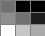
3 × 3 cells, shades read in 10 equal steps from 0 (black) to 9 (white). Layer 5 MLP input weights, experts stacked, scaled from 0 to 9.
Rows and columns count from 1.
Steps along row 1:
down same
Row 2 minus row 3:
-4 -3 -5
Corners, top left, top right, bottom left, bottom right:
4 0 9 6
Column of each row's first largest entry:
1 1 1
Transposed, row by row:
4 5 9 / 0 4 7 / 0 1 6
